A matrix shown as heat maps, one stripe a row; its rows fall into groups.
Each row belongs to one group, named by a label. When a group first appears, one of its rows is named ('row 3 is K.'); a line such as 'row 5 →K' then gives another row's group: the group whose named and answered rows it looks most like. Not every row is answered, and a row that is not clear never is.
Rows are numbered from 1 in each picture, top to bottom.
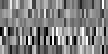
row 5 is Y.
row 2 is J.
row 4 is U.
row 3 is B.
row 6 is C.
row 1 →B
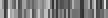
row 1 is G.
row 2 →G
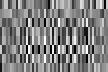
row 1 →U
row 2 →J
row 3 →Y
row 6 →Y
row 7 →J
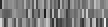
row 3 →G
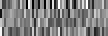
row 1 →Y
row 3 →G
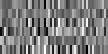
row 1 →Y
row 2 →G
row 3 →Y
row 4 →U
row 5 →G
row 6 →J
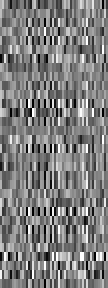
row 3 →Y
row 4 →J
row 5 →Y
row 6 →B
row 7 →U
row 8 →C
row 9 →J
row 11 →G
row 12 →Y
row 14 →Y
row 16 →B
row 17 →Y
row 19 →U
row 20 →Y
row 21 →Y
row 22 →J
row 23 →G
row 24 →Y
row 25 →J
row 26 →Y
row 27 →Y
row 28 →G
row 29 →U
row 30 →J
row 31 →C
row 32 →Y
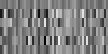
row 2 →U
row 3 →J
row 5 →Y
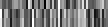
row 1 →Y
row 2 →C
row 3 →C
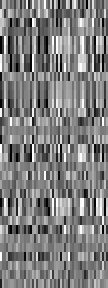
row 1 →J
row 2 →G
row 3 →C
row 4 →C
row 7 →C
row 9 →B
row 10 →U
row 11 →U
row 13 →C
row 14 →B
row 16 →B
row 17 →C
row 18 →C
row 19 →G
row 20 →J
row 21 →G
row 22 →J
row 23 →U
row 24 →U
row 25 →B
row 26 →C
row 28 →B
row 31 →J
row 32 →B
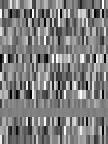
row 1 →B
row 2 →C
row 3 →Y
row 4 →G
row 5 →J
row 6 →G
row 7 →U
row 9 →G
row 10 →J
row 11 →C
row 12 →B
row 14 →J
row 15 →C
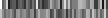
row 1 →C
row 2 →G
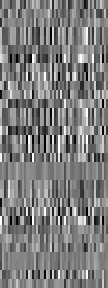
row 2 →G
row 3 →B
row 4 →Y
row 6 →C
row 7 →C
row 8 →J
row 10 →G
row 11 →B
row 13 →Y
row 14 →Y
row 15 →C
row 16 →Y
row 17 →Y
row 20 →B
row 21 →G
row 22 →G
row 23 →B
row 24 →J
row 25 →C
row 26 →C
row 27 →J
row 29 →B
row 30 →B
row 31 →Y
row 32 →B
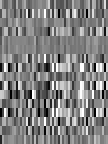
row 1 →G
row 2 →J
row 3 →B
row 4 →U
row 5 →B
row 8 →U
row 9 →G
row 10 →U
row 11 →C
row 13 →U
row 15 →Y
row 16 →B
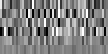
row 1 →C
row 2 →Y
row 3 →J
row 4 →U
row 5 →J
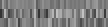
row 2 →U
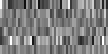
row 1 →C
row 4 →U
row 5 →B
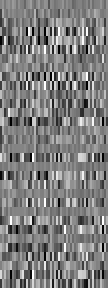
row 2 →B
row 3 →U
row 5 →U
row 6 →J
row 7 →B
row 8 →J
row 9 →Y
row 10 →J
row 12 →J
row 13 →G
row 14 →C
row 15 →B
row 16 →U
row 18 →C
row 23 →J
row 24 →B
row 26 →C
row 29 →Y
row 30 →J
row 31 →C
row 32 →J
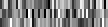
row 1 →U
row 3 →B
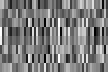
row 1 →C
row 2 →G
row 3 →Y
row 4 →C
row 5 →C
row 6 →U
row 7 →Y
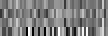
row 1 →B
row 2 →U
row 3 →B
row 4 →Y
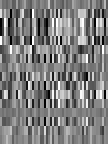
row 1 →G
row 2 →C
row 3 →U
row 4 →U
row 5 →C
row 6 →B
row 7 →Y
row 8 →B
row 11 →U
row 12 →Y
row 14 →Y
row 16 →J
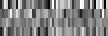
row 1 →U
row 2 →B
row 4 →U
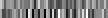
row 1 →G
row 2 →Y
